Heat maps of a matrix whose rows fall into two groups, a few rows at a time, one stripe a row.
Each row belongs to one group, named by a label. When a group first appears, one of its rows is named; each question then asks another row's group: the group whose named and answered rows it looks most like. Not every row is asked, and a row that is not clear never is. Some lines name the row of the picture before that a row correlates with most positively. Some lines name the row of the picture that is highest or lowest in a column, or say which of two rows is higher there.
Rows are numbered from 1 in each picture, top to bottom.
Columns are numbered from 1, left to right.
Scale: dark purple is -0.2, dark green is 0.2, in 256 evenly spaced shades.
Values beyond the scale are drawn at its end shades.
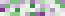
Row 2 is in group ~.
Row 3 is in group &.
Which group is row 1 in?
&
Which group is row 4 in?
~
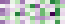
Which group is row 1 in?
&
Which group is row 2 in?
~
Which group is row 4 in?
&
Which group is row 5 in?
~
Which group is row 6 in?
&
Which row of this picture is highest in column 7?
2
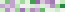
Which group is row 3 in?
&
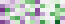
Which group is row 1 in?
~
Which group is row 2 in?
&
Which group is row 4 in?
~
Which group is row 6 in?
&
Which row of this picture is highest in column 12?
6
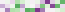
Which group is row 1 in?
~
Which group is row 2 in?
&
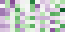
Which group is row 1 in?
~
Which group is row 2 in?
~
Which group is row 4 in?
&
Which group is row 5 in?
~
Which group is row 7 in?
~
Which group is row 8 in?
&
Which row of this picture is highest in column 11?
4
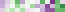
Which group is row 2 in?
~
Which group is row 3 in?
~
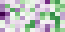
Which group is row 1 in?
~
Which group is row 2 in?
~
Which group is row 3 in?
~
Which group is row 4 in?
&
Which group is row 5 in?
&
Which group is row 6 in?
~
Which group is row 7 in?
~
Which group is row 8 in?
~
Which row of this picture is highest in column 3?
3
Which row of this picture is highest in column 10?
4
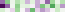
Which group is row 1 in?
~
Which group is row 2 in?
&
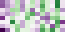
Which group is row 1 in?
&
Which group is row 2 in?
&
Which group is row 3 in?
&
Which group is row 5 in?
~
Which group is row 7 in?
&
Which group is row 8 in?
&
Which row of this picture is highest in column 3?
6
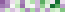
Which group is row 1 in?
&
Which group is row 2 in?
&
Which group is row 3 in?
~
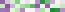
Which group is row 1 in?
&
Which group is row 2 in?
~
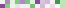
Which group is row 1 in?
~
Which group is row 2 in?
~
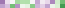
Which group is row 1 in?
~
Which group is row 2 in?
~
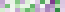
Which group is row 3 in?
~
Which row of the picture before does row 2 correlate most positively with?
1
